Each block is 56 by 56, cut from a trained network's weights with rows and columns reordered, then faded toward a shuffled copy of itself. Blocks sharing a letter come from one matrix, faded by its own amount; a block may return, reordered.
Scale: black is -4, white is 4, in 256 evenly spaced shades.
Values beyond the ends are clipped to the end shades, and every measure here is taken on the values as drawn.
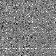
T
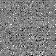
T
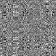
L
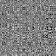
L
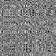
L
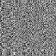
L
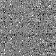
T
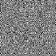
L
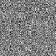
L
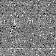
T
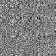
L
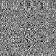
L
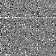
T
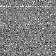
T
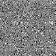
T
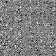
T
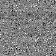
T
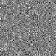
L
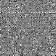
T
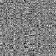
L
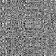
L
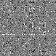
T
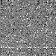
T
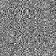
L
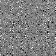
T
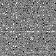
T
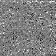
T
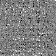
T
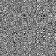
L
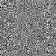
L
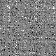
T
